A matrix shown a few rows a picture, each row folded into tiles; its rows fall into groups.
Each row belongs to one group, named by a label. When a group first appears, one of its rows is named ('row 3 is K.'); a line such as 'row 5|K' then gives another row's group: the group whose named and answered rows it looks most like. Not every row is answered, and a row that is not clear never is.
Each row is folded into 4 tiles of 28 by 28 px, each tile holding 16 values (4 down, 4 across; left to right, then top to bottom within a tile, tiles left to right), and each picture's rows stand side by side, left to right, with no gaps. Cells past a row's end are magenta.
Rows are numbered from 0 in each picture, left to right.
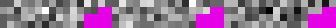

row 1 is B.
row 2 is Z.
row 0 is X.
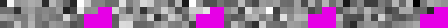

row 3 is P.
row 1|B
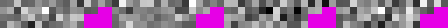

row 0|X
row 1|B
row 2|Z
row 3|X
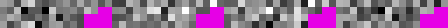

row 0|Z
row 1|X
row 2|X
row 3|Z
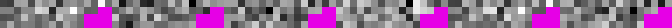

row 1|P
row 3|B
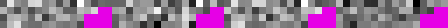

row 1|X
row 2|B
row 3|P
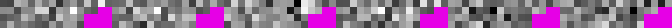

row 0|X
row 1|X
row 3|X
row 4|Z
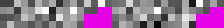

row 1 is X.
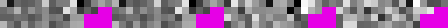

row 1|P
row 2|B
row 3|B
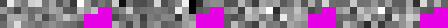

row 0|B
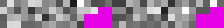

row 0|B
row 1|X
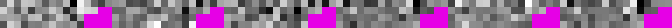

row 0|B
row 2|Z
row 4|B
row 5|P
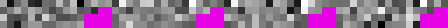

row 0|P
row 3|X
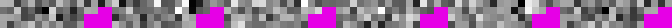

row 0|Z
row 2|B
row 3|X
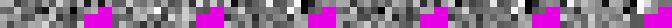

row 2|P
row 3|Z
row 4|P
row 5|B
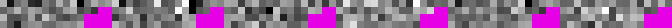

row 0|P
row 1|P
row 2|Z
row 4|P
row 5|X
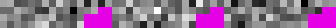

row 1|X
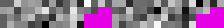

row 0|X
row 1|Z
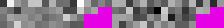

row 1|Z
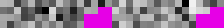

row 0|Z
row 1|B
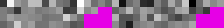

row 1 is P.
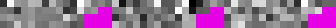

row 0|B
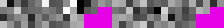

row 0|P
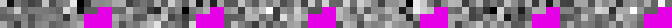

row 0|P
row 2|X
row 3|B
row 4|Z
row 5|X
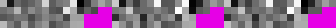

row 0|P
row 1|P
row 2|P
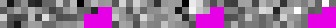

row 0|P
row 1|B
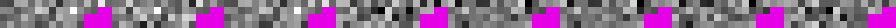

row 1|X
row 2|X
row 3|Z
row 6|P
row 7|Z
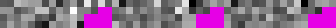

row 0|X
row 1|P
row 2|P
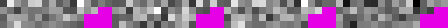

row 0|B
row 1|X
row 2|B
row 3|P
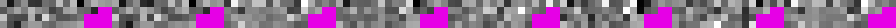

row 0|P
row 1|P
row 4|X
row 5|P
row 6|Z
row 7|B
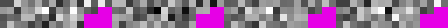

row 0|X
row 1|Z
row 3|X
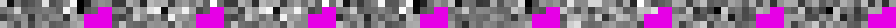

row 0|P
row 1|X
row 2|X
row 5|B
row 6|Z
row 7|Z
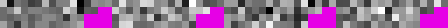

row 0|P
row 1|B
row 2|Z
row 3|X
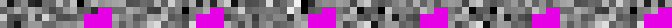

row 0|P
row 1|Z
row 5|Z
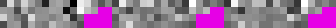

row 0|B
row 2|B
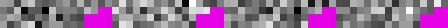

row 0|Z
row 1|B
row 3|X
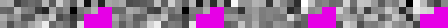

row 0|Z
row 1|Z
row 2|B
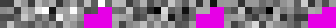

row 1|Z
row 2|Z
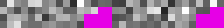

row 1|X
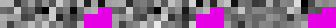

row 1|Z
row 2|P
